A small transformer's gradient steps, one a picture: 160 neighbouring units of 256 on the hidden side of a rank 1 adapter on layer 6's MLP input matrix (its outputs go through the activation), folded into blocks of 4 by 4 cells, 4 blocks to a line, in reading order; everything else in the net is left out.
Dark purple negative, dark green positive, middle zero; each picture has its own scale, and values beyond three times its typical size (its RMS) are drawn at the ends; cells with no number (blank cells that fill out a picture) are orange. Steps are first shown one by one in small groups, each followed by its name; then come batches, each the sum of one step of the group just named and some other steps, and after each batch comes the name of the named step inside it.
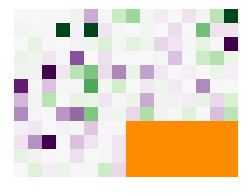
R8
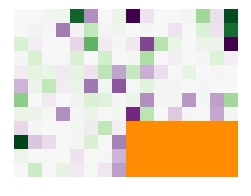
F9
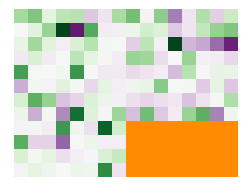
F9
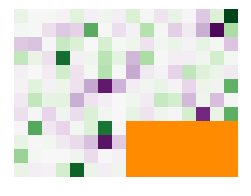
R8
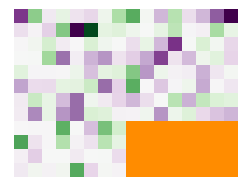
R8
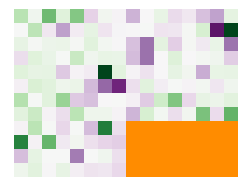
F9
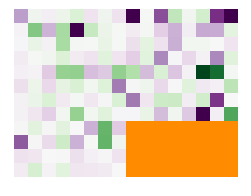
R8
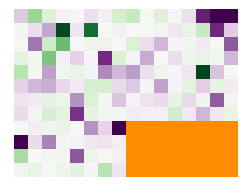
R8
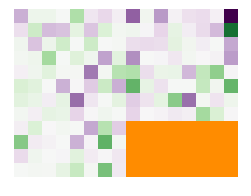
F9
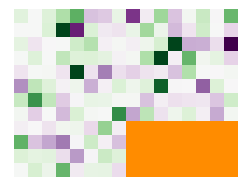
F9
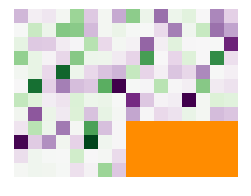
F9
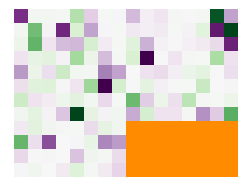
F9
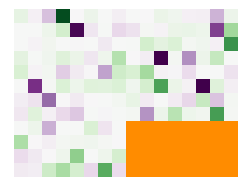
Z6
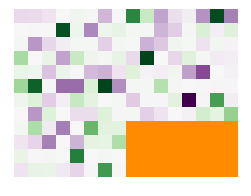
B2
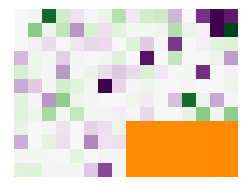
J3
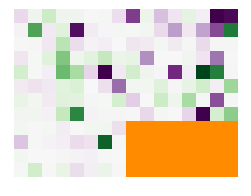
J3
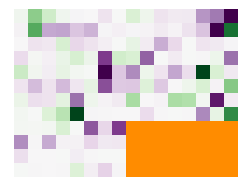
J3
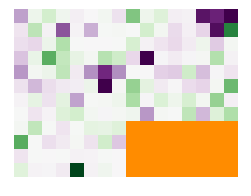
J3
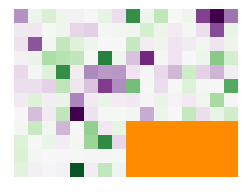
J3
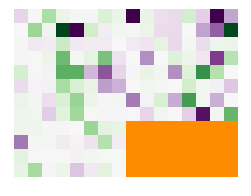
J3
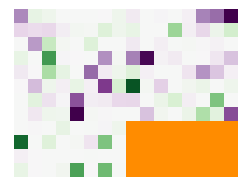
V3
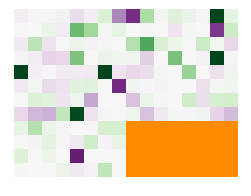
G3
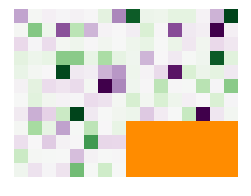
G3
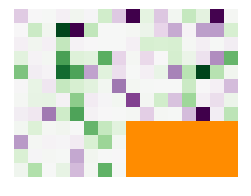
G3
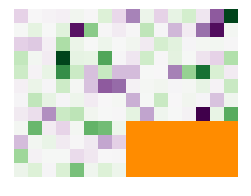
G3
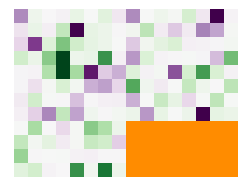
V3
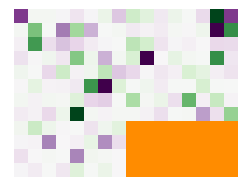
G3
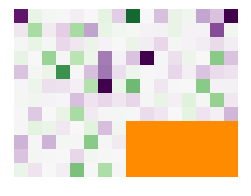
V3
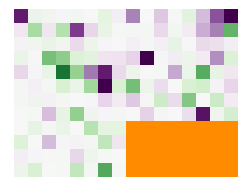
V3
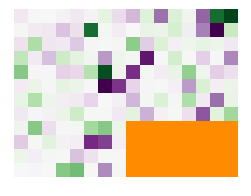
G3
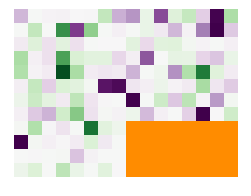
G3
